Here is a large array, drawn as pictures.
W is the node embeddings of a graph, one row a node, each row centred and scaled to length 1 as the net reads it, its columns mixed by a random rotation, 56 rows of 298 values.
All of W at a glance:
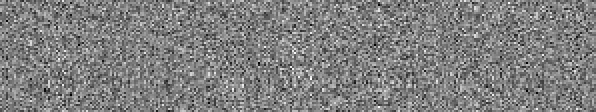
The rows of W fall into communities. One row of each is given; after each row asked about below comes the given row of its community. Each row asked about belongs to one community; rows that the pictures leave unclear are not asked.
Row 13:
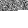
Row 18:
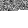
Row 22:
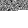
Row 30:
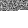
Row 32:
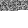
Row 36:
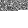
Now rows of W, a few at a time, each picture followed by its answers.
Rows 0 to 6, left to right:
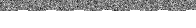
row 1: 36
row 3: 18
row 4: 13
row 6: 32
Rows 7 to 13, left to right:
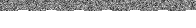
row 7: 36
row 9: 32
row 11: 22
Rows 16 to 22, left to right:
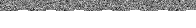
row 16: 13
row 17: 13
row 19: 30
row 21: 18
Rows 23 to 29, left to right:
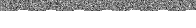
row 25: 36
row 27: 30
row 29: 13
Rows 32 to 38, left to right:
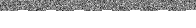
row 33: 22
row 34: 36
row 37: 36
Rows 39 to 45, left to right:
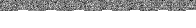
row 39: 13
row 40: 32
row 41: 32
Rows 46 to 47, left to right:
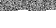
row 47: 36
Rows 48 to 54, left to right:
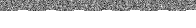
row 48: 30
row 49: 30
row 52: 18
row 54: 32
